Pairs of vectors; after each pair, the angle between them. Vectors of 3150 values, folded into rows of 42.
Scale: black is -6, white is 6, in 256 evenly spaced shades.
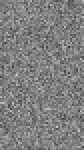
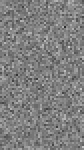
nearly opposite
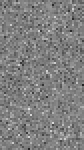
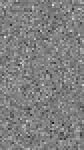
nearly opposite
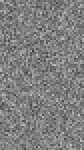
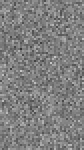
partly aligned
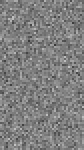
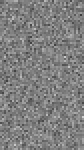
nearly parallel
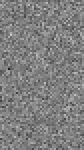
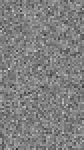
partly opposed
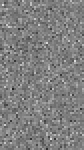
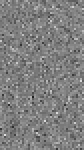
orthogonal
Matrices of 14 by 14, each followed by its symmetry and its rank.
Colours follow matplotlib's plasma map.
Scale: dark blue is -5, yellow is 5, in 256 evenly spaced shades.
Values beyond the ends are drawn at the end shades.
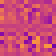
neither, rank three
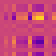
neither, rank one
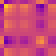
symmetric, rank one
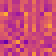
neither, rank three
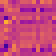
neither, rank two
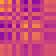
symmetric, rank one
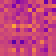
neither, rank three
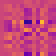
neither, rank two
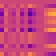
neither, rank one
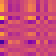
neither, rank one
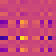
neither, rank one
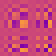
symmetric, rank one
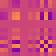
symmetric, rank one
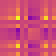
symmetric, rank one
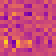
neither, rank three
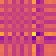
symmetric, rank one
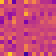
neither, rank two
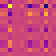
neither, rank one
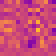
neither, rank three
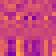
neither, rank two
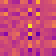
neither, rank two
